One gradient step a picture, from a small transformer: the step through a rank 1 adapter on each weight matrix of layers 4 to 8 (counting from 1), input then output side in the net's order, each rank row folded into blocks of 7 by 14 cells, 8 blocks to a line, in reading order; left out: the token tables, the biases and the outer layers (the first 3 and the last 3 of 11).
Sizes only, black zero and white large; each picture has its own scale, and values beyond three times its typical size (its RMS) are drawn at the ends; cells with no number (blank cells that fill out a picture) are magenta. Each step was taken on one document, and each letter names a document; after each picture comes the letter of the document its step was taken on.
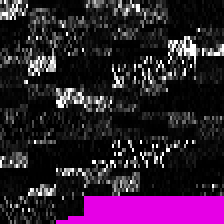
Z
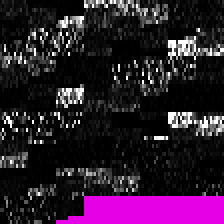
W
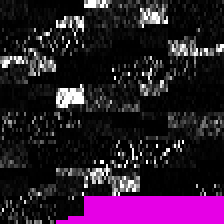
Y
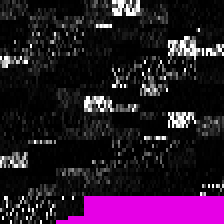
Z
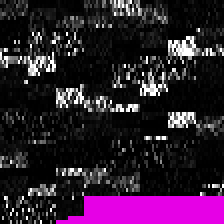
Z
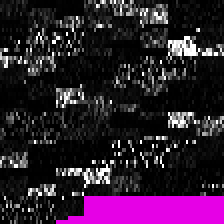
Z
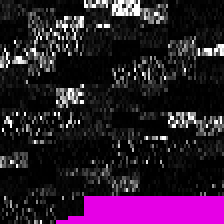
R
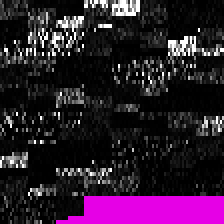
W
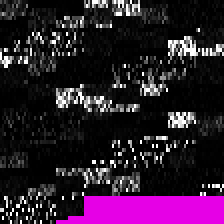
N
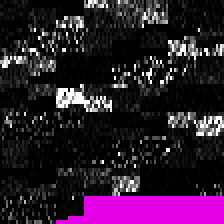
Y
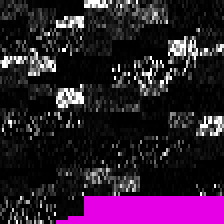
Y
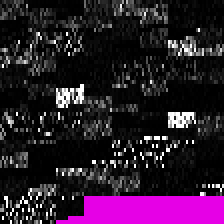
N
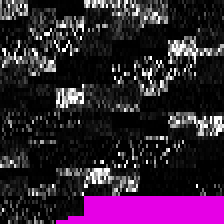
Y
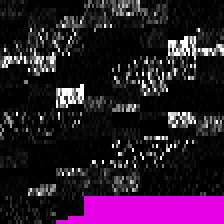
W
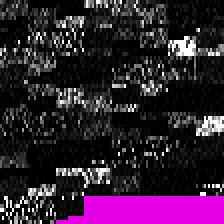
N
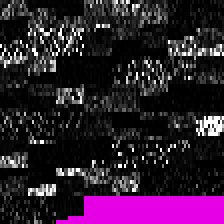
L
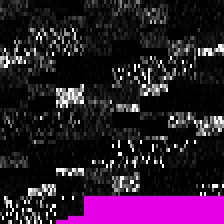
R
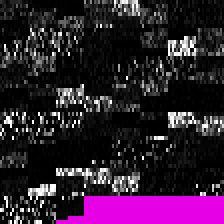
W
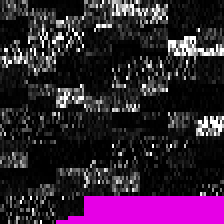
W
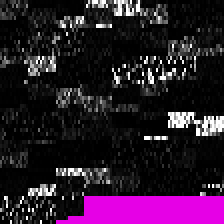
N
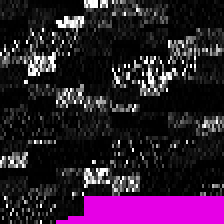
N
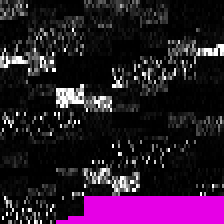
R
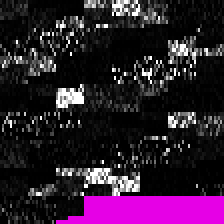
Y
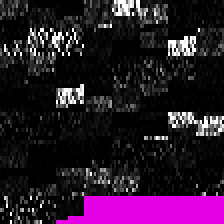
W
